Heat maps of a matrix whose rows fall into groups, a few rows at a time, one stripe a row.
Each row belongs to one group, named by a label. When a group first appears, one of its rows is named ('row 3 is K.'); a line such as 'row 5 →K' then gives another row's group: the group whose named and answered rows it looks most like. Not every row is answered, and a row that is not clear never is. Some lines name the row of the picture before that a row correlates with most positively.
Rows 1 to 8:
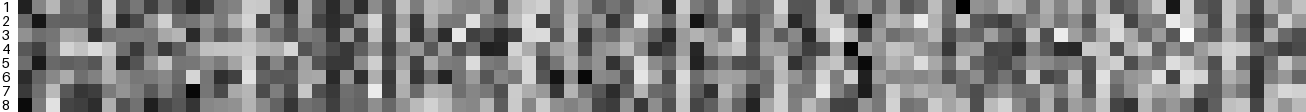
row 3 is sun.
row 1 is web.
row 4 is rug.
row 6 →sun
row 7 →web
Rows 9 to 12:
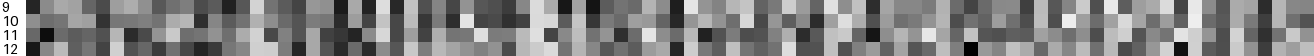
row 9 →sun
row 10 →sun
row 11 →web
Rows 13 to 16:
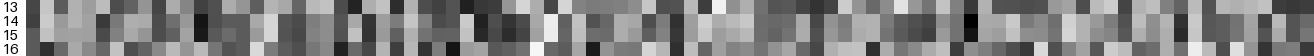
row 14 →sun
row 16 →sun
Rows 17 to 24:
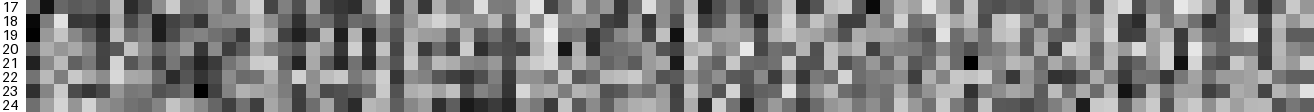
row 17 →web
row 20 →sun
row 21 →web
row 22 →rug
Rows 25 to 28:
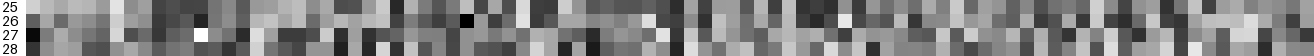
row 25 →rug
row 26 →rug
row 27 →sun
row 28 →sun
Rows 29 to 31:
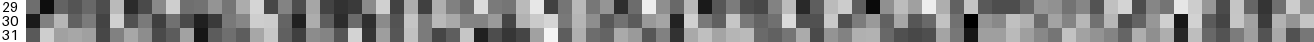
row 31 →sun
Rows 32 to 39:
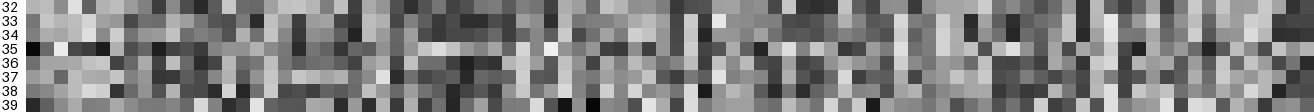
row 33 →rug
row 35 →web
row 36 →rug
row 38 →rug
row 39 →sun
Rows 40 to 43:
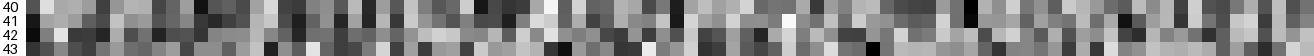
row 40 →sun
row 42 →web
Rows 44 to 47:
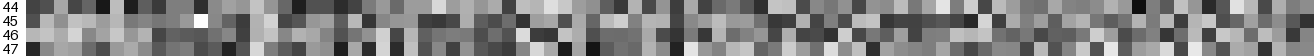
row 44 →web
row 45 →sun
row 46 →rug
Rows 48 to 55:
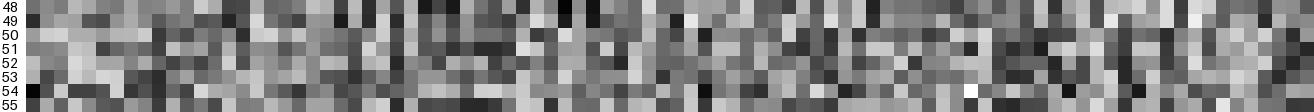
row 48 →sun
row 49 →sun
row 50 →rug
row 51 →rug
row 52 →rug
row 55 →rug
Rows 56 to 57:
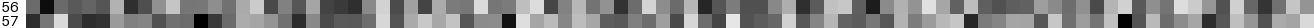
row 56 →web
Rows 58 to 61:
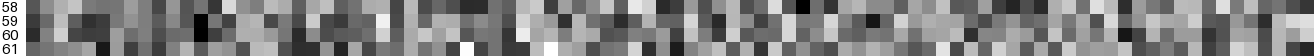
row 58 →rug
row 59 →web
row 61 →sun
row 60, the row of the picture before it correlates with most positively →57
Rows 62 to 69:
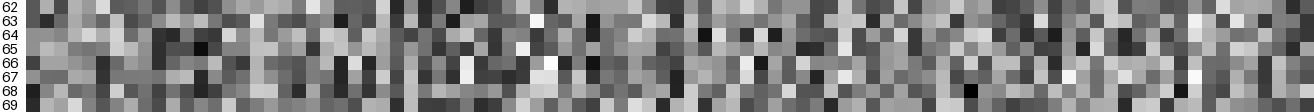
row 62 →rug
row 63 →sun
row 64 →rug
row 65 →rug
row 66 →sun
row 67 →sun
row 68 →web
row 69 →rug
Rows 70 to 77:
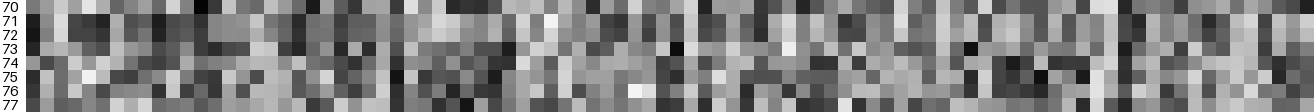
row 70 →rug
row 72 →web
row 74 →rug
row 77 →rug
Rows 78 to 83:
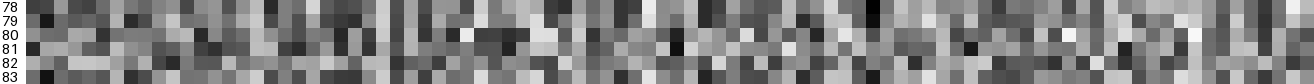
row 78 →web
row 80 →sun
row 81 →sun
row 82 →rug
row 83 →web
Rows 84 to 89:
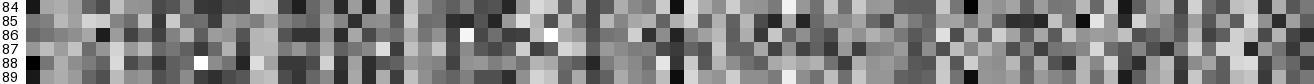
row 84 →sun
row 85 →rug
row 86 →sun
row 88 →sun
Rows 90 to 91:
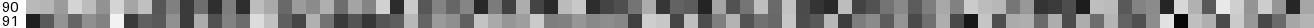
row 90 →rug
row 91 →web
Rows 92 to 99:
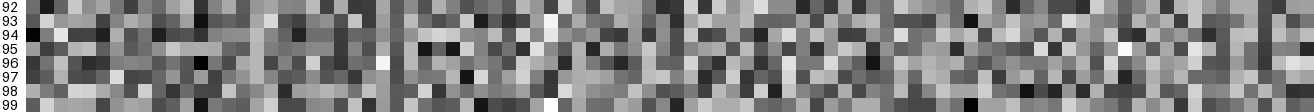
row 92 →rug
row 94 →web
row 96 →web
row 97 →web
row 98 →rug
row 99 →sun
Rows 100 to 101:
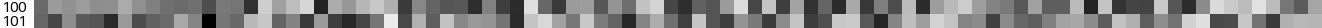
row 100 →rug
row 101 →web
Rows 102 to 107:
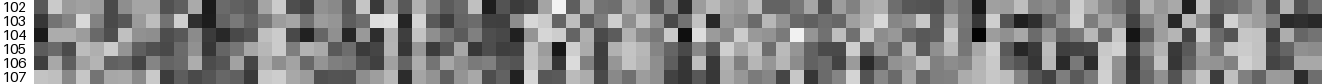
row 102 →sun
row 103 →rug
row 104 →sun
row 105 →rug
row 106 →rug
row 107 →rug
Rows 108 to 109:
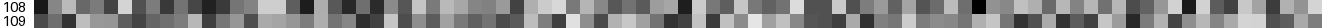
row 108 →web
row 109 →rug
